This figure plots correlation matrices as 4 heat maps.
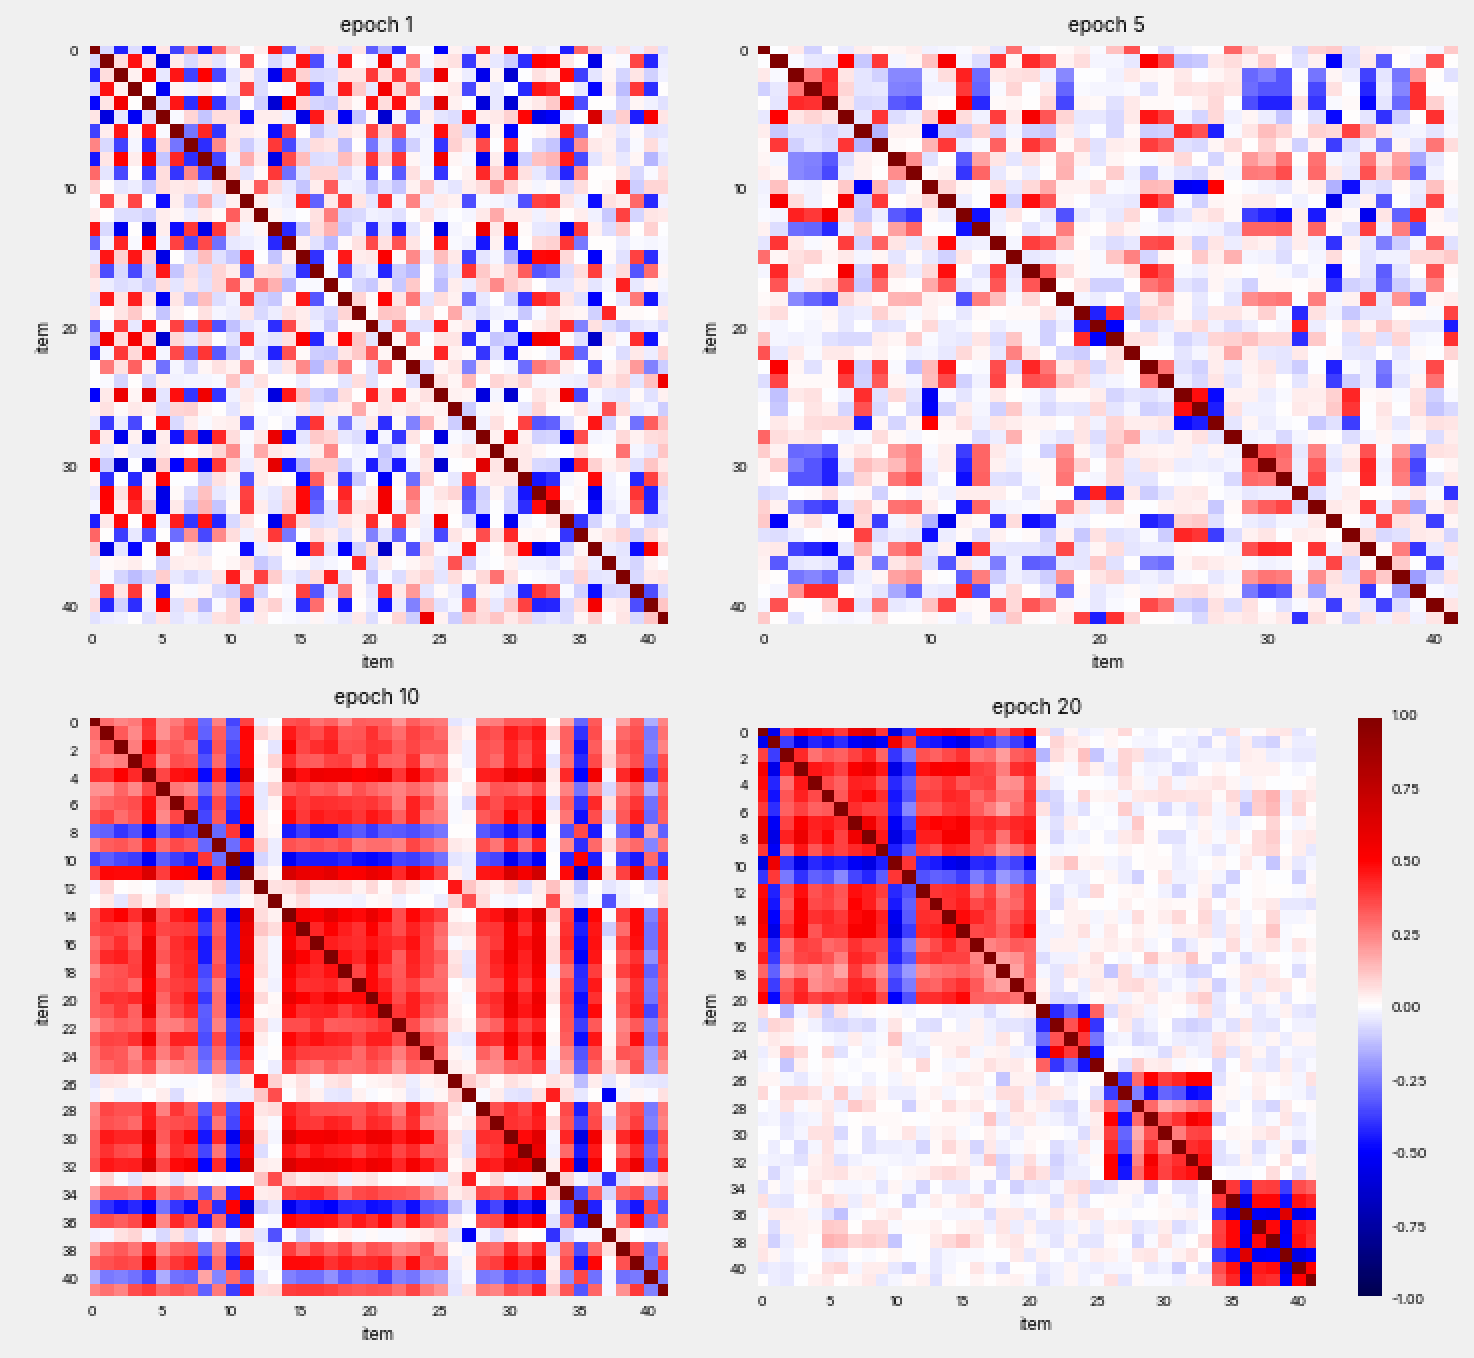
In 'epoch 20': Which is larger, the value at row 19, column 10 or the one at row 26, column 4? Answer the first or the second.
the second
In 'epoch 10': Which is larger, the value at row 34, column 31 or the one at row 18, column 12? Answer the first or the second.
the first
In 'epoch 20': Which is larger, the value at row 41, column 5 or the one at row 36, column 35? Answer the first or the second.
the first
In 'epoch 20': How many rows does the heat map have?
42
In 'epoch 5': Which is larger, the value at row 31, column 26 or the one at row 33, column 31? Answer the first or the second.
the second
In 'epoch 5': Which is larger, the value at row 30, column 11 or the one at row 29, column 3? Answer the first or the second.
the first
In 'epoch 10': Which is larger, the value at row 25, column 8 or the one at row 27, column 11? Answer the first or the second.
the second
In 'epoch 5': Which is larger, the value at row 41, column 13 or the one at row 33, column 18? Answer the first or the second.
the second
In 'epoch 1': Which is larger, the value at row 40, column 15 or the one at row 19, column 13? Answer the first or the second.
the second
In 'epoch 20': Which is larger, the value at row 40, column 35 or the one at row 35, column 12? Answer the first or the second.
the first
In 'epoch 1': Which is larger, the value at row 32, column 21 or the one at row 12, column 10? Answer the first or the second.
the first
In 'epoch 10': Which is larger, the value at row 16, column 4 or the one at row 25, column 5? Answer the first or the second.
the first
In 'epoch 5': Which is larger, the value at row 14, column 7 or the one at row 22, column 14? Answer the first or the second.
the first
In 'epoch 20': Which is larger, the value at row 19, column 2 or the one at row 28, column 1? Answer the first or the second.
the first
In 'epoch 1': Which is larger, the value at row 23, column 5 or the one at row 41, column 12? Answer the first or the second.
the second
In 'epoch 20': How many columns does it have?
42
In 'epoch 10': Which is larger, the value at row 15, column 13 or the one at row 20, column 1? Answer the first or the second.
the second
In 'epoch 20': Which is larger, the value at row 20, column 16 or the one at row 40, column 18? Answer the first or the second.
the first
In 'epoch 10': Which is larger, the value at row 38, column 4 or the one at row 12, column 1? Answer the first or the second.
the first
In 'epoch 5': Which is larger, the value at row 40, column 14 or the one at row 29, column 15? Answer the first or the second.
the first
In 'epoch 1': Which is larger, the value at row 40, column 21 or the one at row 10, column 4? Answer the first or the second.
the second
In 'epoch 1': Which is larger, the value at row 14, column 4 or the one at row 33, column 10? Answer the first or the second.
the first
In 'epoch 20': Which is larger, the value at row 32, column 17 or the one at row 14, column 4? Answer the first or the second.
the second
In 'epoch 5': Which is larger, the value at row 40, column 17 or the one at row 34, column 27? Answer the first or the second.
the first
